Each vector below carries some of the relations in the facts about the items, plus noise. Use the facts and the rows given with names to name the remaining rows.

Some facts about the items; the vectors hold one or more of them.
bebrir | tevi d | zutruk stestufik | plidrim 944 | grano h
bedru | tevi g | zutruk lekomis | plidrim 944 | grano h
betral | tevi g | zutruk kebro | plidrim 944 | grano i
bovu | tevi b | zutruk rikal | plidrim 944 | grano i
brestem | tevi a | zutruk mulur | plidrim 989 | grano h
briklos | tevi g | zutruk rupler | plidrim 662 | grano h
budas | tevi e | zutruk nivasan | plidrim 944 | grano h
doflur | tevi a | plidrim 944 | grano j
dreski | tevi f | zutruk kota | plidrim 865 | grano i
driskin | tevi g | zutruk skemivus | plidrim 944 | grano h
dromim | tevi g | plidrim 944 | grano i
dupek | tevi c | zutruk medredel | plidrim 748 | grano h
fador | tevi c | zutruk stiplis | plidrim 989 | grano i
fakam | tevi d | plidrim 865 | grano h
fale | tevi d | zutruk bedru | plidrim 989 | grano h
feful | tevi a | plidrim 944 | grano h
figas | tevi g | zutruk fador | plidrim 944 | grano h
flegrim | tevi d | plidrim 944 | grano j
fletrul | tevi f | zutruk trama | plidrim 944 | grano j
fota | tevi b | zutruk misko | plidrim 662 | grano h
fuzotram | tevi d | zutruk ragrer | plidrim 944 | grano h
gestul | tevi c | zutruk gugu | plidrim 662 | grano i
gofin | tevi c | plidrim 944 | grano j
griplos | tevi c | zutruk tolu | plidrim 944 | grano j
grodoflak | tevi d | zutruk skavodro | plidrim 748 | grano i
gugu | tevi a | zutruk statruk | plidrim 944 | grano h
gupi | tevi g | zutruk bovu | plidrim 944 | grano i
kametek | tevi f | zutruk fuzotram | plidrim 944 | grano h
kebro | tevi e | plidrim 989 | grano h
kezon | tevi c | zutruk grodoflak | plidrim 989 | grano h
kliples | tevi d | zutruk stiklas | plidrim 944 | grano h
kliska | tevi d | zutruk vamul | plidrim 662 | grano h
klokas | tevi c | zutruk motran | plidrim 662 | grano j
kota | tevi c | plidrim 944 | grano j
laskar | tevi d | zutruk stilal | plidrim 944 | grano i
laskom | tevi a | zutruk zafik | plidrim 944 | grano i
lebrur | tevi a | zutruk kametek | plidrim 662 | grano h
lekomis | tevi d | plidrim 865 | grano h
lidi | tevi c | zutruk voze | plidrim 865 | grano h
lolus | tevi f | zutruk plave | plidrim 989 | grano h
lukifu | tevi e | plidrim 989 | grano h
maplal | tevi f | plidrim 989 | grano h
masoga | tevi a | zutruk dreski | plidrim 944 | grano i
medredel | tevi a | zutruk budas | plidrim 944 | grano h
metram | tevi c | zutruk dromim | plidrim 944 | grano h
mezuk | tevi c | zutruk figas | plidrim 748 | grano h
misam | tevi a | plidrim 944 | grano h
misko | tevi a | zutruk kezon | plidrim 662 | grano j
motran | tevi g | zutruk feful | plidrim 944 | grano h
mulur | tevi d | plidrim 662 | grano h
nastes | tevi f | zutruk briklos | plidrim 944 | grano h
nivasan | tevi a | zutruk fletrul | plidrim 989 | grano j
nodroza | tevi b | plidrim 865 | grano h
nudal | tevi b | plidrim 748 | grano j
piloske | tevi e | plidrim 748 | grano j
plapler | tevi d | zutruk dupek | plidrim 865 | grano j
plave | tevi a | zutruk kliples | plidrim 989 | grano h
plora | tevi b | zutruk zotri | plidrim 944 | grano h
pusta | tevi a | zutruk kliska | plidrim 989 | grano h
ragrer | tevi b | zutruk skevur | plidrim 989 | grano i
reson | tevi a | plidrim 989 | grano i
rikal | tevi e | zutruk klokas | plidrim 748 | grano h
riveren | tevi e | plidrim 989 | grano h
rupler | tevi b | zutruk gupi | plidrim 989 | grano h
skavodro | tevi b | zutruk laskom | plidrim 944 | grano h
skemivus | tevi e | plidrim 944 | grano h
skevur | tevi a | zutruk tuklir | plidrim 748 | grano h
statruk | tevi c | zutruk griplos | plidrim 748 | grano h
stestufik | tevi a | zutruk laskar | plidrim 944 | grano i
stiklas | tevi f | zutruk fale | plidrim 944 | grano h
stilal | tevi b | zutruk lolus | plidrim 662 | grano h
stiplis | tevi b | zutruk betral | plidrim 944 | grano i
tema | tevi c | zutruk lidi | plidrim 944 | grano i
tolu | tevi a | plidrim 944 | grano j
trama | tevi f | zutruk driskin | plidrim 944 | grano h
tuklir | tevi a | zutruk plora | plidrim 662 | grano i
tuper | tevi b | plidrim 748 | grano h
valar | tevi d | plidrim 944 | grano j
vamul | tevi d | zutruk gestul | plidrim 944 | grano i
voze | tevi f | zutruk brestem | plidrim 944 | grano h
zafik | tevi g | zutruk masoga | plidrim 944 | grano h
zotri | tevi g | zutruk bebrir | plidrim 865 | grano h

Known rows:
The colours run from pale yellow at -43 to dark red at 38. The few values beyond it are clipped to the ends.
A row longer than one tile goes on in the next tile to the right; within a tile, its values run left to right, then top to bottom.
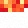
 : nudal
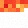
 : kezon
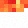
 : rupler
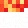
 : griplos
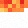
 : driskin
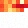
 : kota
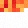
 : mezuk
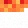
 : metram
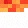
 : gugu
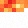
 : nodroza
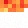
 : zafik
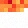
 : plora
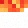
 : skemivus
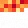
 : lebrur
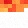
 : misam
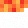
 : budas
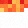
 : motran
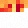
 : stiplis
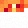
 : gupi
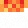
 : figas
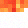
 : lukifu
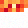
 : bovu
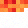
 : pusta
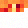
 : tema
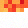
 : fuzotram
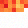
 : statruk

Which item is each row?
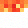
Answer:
kebro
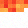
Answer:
brestem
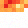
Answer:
zotri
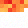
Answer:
bebrir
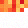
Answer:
kliska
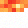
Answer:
fakam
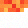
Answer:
skavodro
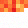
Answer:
tuper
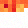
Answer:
skevur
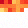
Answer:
feful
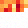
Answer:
laskar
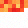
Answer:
stiklas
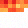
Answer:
plave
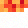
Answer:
kametek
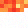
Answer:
lolus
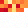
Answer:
gestul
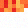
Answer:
dupek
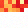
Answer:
tolu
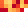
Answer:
misko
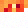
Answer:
vamul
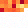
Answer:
fota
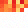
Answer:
briklos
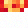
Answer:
klokas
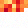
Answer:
grodoflak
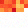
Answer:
rikal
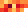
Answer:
ragrer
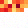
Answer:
tuklir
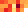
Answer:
stestufik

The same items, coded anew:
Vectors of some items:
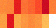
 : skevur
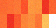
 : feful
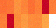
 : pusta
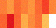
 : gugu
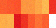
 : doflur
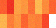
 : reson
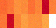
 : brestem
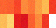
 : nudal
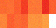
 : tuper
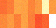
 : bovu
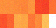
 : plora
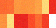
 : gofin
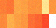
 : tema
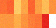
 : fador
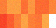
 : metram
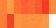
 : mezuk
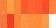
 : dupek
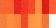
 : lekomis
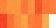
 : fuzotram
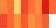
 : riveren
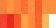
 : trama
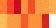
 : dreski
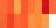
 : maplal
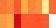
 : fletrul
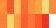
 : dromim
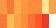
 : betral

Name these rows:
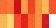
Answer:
plapler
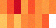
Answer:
tuklir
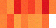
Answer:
lidi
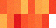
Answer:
nivasan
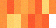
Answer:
laskar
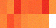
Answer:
fota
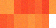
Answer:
briklos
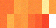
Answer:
vamul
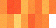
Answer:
stestufik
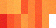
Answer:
budas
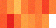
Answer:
rupler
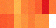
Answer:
fale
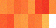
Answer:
stiklas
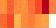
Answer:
lolus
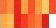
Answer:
klokas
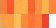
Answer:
ragrer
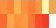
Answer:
gupi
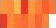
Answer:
skemivus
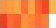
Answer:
zafik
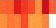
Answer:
nodroza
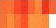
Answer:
mulur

